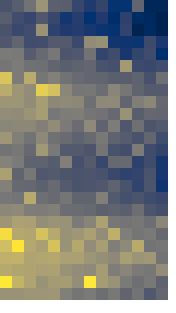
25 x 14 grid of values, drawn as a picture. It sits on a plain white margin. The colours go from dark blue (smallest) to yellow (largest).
Ninth with the highest average: bottom left. Odd rows or columns: none. Slope: up to the bottom left. Ninth with the lowest average: top right. Stripes: horizontal, repeating 2 times. Histogram: bell-shaped.
